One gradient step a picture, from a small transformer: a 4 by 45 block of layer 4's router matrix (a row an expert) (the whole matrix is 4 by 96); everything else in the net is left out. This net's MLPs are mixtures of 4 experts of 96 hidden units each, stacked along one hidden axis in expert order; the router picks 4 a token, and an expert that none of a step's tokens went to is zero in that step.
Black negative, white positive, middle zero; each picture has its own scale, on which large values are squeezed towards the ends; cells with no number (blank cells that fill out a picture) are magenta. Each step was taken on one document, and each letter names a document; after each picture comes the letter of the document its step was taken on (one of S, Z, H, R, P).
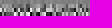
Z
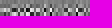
Z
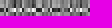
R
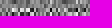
Z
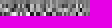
Z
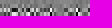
Z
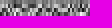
R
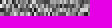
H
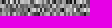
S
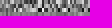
R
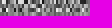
R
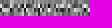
S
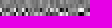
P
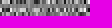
P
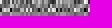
S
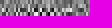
P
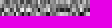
P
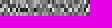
S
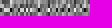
S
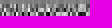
P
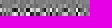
Z
